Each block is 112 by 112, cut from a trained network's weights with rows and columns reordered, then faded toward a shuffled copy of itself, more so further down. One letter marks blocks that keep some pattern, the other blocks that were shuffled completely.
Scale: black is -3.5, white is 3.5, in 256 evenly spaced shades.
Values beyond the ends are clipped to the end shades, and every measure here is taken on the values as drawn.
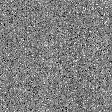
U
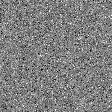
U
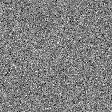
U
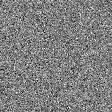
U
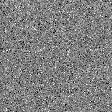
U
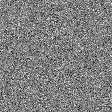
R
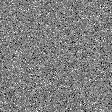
R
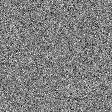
R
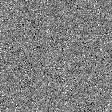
U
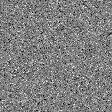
U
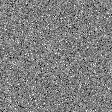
R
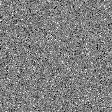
U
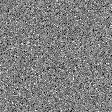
R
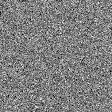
U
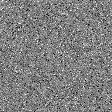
R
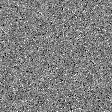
R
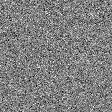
R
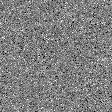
R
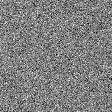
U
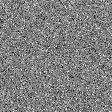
R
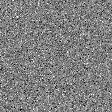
U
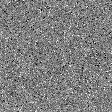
R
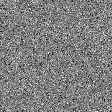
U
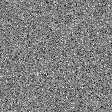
R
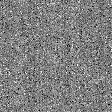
U
